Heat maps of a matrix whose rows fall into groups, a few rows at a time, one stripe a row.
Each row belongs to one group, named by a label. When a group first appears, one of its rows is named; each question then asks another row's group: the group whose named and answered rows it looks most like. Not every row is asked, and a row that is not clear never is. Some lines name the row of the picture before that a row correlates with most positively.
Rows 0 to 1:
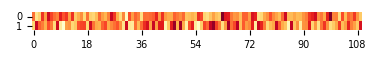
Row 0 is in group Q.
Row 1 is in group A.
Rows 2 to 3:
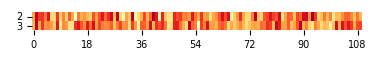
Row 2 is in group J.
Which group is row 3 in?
J
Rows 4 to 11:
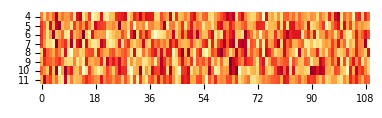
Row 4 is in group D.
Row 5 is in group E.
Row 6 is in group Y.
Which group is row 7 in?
D
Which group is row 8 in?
A
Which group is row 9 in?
J
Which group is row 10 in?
Q
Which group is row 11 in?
J
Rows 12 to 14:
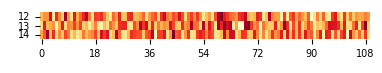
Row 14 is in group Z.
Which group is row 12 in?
E
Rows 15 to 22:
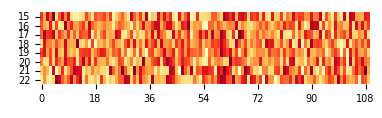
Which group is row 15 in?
Z
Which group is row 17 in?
Z
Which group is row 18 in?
A
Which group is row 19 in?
E
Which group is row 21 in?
Y
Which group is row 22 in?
D
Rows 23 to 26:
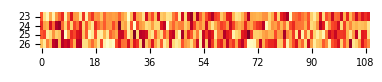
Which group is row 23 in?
Y
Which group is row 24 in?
E
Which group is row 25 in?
Y
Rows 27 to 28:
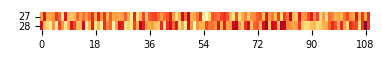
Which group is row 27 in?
A
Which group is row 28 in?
Y
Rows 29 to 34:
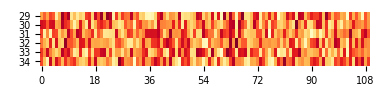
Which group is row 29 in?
Z
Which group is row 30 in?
Z
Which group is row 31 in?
D
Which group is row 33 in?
Z
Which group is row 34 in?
Q
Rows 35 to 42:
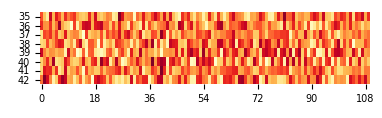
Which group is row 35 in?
Q
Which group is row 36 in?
E
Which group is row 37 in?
J
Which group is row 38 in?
D
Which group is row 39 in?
Y
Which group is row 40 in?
Z
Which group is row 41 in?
J
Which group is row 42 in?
Z
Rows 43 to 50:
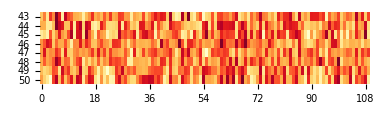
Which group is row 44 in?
D
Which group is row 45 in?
D
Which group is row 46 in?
E
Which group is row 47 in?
A
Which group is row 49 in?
D
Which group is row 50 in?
D
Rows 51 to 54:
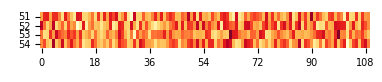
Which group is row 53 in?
Q
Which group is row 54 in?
Y
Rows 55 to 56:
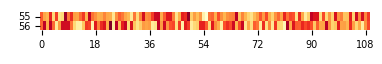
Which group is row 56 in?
Z
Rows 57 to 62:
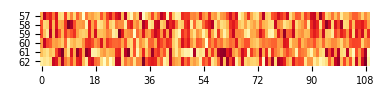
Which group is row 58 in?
Q
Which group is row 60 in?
J
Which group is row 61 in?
D
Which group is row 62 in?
D
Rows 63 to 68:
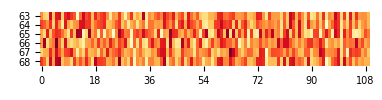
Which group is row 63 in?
E
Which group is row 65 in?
D
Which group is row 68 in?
E
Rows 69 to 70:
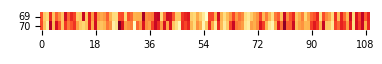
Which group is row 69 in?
Q
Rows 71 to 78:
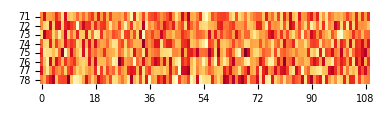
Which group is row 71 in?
A
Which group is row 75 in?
Y
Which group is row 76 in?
Q
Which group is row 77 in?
Y
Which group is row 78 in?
Z
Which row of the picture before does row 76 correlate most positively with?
70
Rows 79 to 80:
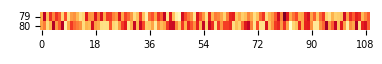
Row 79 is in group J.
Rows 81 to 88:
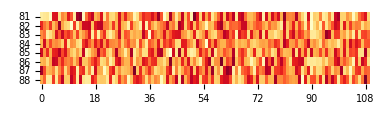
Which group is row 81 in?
D
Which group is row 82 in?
E
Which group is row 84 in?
J
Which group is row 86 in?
D
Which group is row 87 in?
Y
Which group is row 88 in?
Y
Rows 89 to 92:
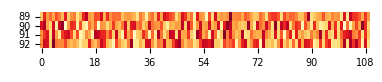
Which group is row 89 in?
J
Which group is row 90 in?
Y
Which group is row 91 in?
Z
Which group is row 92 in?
Z
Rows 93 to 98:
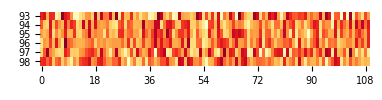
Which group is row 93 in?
Z
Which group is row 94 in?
Q
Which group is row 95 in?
Q
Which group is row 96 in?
A
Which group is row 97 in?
Z
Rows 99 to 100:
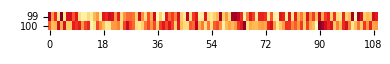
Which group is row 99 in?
Z
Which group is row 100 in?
Q
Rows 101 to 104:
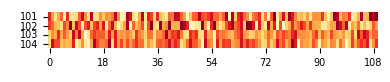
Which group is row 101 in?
Y
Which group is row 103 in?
J
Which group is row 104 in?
J
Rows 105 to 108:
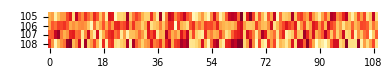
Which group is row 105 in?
D
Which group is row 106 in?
J
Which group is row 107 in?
Z
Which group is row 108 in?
D
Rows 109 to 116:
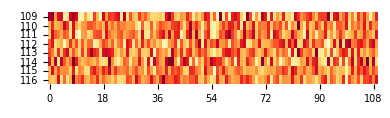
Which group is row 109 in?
Z
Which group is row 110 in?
A
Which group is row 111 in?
A
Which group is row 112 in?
Y
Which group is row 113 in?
E
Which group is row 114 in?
Z
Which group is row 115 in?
J
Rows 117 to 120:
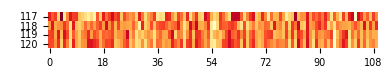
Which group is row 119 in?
E
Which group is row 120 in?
E
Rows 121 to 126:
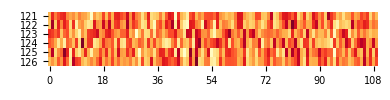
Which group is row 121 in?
J
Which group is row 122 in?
J
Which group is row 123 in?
E
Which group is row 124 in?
Y
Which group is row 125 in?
A
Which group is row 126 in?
A
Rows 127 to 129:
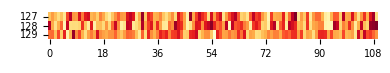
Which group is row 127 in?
Y
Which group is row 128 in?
Y
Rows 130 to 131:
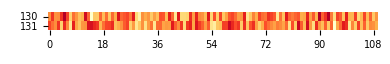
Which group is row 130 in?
A
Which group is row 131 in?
E
